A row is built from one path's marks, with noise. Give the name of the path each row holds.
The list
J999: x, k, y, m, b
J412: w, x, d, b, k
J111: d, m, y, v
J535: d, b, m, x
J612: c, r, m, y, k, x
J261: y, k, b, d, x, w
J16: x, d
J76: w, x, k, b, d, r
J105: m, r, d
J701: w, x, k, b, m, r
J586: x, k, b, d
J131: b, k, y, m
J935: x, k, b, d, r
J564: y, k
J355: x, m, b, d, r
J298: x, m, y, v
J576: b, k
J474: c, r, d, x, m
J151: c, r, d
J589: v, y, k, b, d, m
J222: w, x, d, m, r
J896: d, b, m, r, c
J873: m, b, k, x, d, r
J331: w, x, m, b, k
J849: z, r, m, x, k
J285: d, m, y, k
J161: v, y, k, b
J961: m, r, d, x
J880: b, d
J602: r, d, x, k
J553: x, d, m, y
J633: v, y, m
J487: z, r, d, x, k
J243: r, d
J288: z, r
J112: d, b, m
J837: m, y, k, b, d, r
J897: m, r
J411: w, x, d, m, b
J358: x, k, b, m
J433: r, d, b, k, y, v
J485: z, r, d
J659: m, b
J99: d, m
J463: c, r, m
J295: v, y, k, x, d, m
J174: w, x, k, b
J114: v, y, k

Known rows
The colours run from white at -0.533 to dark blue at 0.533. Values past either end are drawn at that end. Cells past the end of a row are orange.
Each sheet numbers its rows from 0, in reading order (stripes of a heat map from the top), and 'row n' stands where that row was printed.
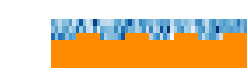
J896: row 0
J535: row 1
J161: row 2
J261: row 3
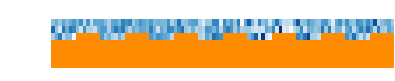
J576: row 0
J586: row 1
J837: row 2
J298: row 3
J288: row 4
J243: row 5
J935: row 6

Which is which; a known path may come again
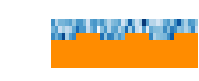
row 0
J105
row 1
J896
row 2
J535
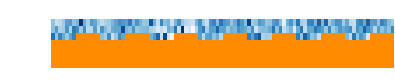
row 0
J355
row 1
J358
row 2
J288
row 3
J412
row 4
J243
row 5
J76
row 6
J174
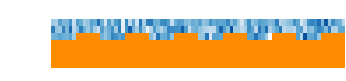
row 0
J589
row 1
J111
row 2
J612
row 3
J849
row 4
J433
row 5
J701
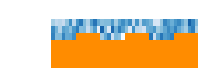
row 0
J112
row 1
J576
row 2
J411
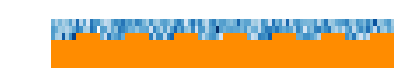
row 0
J99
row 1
J331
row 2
J474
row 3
J261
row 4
J553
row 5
J837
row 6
J935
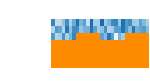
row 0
J16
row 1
J602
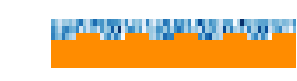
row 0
J880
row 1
J114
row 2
J298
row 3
J151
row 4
J161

